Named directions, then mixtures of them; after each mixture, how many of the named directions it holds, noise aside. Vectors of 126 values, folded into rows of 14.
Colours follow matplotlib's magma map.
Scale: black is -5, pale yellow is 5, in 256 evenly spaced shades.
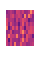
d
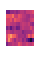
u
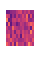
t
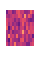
one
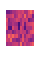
three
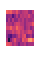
one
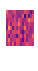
one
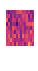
one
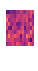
three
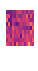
one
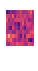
three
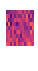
one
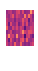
one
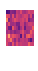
three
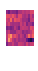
one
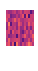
two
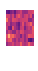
three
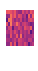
one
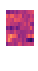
one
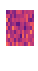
two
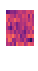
two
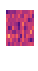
three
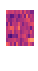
three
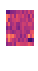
two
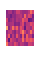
three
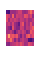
three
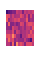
two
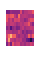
one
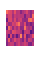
two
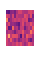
three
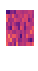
three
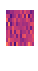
two
